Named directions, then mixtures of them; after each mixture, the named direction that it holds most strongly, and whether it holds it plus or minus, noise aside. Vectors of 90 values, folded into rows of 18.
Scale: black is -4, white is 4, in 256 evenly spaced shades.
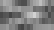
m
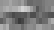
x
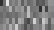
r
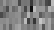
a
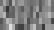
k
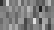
r, plus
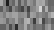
r, minus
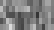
k, plus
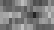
m, minus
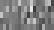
a, minus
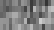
a, plus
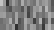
r, minus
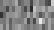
a, plus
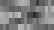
m, minus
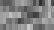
m, minus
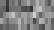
x, minus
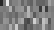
r, plus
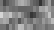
m, minus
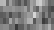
m, plus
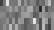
r, plus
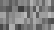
x, minus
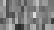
k, plus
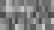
k, minus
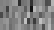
a, plus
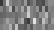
r, plus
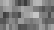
m, plus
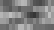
m, minus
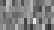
r, plus
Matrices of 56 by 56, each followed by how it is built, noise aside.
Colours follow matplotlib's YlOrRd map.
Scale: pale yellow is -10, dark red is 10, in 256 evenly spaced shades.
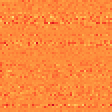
uneven rows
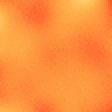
smooth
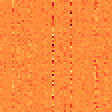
uneven columns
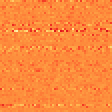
uneven rows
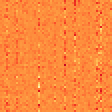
uneven columns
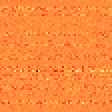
uneven rows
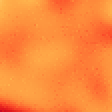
smooth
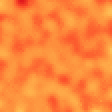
smooth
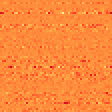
uneven rows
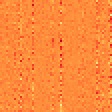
uneven columns
